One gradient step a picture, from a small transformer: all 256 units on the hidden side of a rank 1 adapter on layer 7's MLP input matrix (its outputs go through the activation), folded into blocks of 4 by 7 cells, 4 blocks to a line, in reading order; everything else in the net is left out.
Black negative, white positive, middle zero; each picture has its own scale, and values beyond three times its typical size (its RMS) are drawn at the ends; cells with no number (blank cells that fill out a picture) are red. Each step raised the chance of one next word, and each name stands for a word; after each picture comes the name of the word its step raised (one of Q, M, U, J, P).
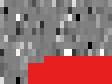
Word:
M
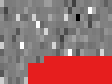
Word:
M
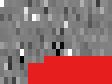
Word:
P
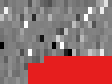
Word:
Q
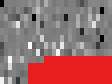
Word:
P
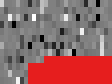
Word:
P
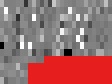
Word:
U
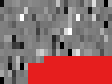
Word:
M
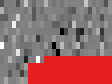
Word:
U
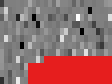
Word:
M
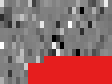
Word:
Q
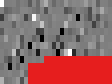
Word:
P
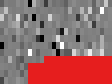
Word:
Q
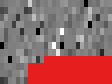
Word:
U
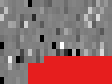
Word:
Q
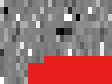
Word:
M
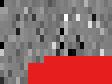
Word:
M
